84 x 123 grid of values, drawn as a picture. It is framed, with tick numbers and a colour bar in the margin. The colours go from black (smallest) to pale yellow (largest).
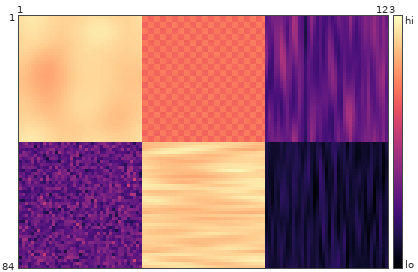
It is made of 2 by 3 panels. Panel 1,1: very high, smooth, faint in contrast. Panel 1,2: high, checkered, faint in contrast. Panel 1,3: low, streaked downward. Panel 2,1: low, fine-grained. Panel 2,2: very high, streaked across, faint in contrast. Panel 2,3: very low, streaked downward, faint in contrast.
